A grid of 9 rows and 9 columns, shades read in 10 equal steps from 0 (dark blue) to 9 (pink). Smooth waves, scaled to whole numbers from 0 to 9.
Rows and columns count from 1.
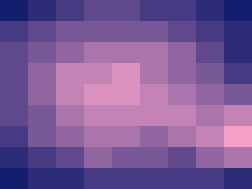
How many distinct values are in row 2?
4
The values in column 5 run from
2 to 8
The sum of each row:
14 27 39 47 53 54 50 33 13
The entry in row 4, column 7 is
5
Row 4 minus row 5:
0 0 0 -1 0 -1 -1 -1 -2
